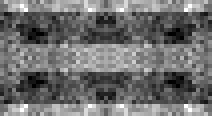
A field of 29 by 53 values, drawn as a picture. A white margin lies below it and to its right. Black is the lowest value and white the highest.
Histogram: bell-shaped. Slope: none. Grain: streaks across. Stripes: horizontal, repeating 2 times. Mirror symmetry: left to right and top to bottom.
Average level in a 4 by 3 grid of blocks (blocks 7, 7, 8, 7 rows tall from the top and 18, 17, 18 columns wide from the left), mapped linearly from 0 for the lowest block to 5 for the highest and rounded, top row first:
353 | 030 | 141 | 353
